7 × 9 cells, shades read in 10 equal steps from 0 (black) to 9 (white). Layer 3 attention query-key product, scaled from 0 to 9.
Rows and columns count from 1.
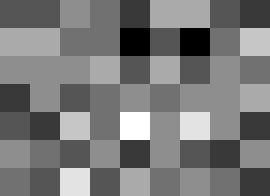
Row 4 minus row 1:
-1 2 -2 0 3 -2 -1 2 4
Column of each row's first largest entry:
6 9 4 9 5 1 3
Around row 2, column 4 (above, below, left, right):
4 6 4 0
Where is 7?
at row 2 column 9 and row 5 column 3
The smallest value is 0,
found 2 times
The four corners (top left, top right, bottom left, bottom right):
3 2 4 2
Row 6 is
5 4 3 5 2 5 3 2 5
